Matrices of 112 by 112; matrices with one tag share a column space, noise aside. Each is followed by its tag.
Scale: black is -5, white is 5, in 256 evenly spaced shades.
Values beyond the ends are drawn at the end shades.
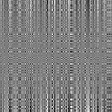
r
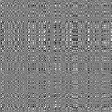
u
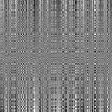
r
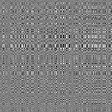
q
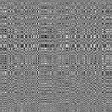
q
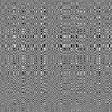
q
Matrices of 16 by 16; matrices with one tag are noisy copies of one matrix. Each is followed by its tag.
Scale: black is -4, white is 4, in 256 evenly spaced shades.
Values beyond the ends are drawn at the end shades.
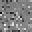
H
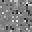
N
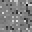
N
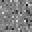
N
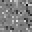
N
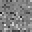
H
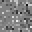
N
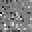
H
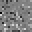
H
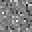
N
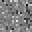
N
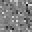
N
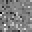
H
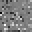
H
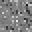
N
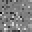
H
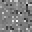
N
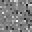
N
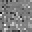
H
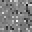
N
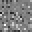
H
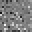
H
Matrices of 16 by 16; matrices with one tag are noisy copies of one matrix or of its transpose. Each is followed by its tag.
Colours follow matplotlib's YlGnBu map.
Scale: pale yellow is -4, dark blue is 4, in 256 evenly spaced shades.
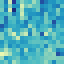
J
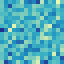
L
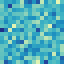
L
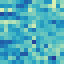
J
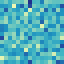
L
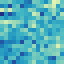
J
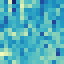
J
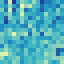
J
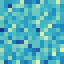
L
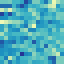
J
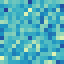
L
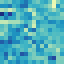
J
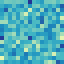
L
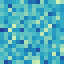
L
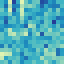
J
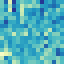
J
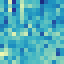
J
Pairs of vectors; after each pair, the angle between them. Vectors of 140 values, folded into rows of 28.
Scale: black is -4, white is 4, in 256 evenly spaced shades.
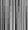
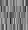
partly opposed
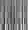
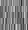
partly opposed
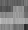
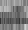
nearly opposite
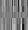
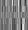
nearly opposite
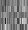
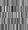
orthogonal
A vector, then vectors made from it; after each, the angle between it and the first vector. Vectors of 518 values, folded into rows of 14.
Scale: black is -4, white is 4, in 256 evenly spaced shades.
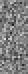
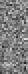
orthogonal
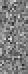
nearly parallel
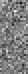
partly aligned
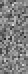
nearly opposite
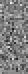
partly aligned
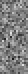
partly opposed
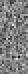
nearly opposite
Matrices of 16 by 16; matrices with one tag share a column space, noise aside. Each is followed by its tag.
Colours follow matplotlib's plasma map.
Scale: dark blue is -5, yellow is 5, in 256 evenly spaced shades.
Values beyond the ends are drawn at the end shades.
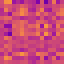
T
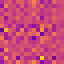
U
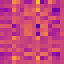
T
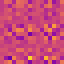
U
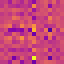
U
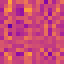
T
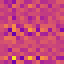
U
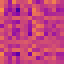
T
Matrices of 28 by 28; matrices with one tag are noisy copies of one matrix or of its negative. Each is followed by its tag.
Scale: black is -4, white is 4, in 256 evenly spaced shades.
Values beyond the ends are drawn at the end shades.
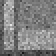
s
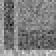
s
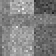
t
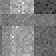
t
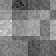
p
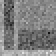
s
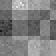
p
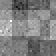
p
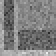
s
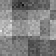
p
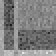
s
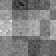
p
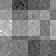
p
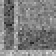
s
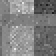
t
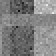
t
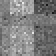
t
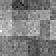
p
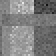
t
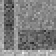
s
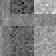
t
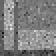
s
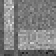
s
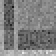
s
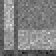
s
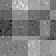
p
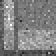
s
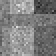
t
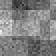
p
